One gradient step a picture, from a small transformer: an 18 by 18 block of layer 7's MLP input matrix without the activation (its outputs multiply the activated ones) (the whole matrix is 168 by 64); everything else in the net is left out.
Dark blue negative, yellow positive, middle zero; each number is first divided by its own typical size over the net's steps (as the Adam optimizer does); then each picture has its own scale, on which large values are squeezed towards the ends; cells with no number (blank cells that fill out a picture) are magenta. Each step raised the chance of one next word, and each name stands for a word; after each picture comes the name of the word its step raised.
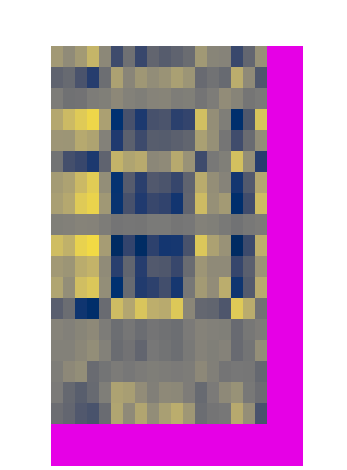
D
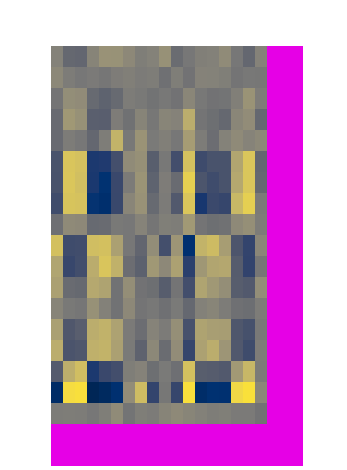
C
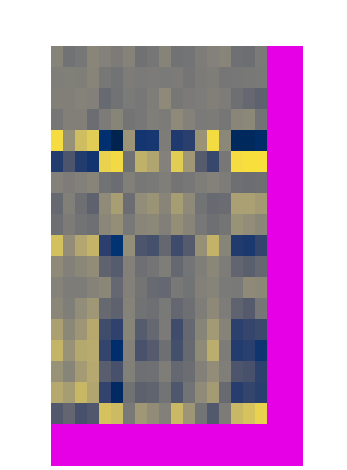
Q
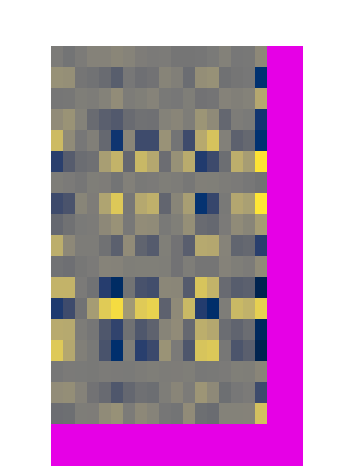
Q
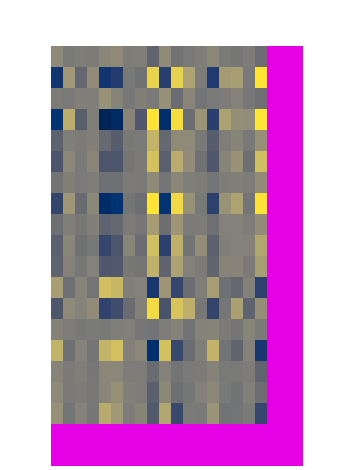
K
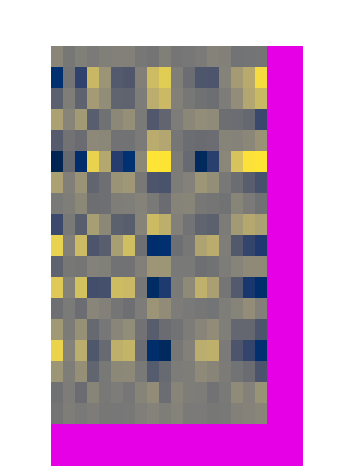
Q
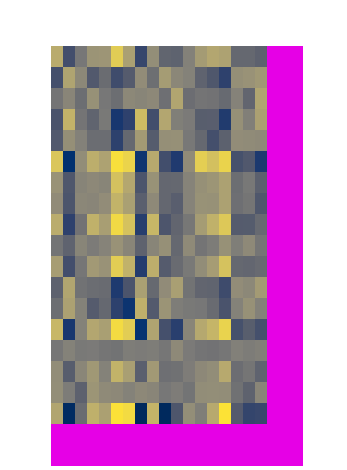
D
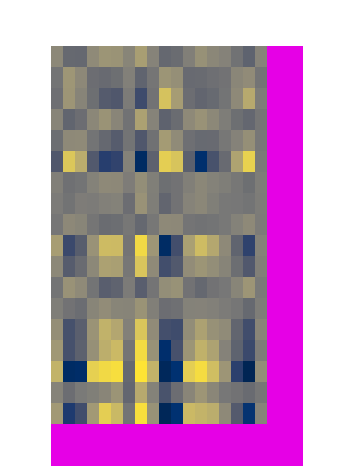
Q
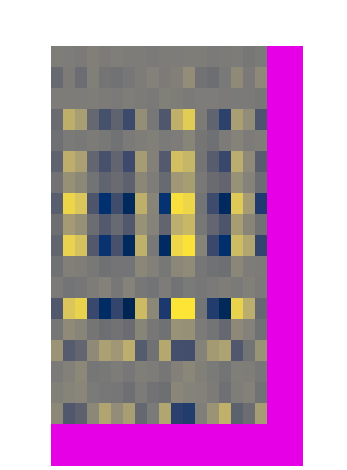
K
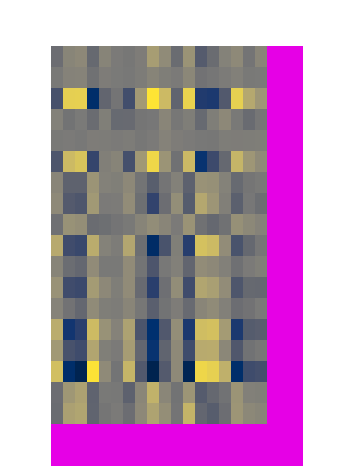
Q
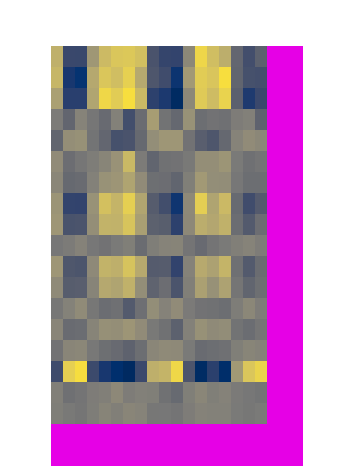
D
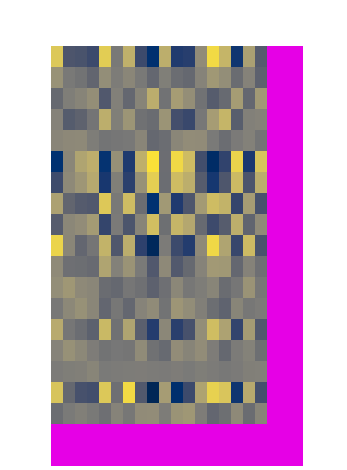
C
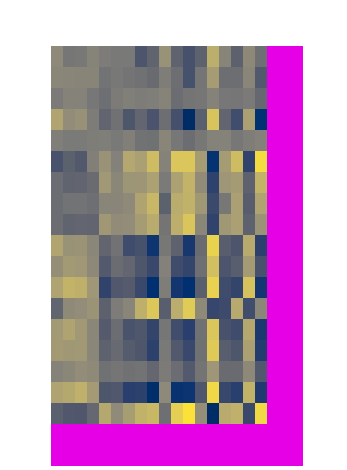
C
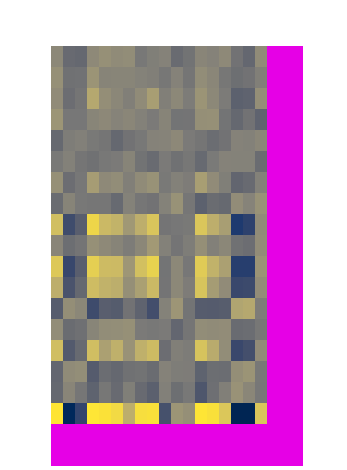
D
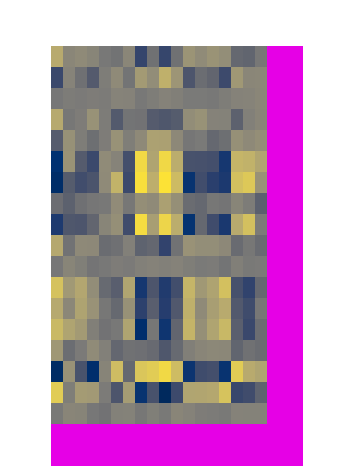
C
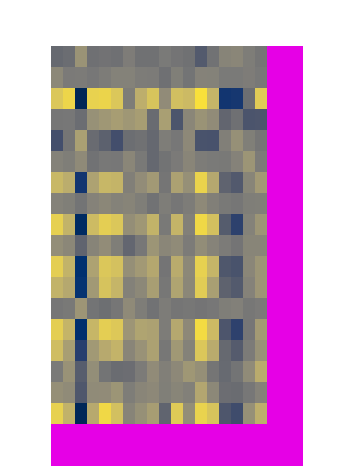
D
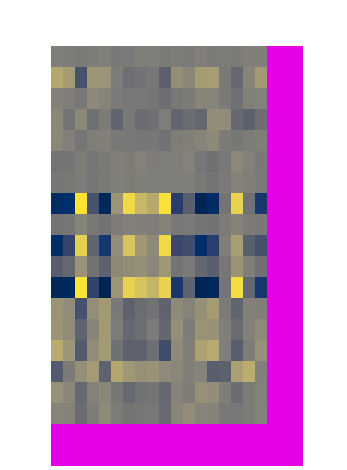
K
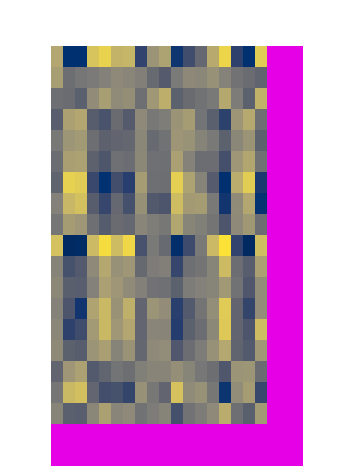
C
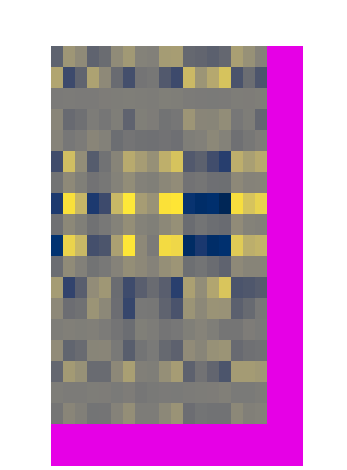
K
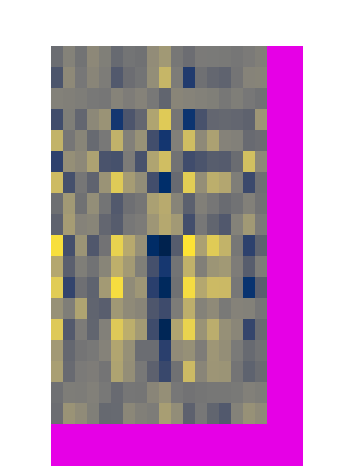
Q
